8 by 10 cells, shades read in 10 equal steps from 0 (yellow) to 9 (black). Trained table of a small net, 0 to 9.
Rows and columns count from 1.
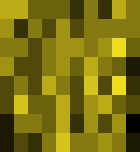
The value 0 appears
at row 3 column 9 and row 5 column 9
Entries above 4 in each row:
5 3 2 5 5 6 5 4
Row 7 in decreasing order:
9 8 7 6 5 4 4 3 3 2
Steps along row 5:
down up down up up down up down up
